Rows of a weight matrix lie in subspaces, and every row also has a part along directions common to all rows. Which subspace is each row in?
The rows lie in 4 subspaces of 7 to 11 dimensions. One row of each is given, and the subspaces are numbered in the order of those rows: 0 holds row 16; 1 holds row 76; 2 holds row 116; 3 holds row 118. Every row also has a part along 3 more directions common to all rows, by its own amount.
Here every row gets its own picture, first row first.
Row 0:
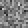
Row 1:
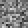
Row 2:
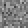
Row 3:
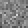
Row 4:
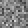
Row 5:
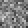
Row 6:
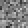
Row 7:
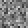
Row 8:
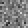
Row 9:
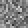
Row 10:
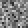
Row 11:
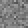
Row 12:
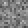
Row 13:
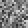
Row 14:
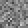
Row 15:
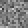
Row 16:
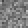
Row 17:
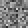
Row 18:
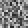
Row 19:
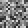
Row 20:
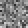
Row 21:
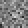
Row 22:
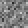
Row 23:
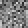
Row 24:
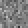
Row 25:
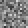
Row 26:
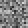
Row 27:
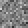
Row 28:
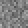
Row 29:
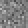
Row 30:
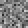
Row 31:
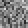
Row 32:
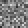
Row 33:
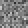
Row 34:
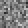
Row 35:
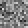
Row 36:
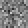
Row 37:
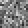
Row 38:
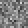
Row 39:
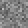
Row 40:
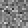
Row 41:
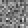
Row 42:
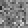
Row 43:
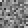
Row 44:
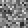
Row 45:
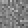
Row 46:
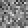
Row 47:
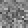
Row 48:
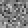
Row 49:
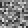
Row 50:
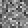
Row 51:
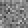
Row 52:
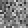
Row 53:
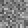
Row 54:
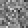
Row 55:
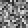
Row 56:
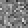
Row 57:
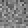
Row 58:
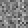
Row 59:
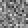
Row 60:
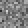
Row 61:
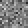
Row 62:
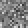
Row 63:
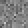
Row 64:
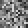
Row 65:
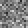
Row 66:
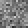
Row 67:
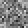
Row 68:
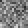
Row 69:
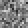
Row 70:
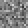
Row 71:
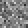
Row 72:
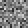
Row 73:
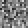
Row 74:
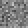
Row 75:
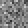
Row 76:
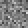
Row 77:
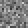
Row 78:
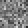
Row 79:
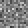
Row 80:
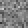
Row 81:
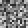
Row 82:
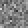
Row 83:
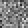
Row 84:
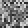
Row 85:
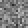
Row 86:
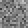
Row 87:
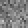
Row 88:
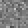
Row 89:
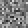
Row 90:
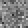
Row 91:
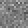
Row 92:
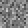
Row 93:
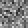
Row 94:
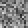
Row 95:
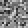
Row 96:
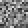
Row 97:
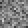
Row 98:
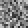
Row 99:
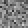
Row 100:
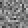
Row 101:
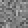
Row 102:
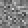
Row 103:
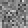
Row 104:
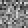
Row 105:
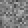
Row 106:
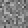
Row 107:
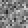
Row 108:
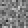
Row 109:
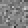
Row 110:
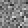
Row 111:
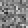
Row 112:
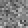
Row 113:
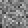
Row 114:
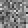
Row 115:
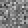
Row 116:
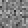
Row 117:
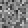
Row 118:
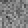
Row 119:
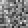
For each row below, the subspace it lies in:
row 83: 3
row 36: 1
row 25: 3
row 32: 3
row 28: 0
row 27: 3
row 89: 3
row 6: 1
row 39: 3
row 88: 1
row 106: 2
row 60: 3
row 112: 3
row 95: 2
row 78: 3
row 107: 2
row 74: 0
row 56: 3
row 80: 1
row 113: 1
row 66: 1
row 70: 3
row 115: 2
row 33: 2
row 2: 1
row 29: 1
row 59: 3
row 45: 3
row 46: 0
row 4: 2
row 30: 3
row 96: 2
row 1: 1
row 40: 1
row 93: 0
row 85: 3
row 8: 2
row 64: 2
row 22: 2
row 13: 2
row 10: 0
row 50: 1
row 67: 2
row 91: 0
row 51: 3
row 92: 2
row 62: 2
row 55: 3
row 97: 2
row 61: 3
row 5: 2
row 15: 1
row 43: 3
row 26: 2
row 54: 1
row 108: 1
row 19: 3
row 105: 3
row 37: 1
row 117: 2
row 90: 0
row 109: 0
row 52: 1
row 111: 2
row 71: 2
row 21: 0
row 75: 0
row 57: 1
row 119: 1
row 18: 0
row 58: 3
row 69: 2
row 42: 0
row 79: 1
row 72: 2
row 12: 1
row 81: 3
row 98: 0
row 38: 0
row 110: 3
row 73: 1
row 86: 2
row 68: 2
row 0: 3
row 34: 2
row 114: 2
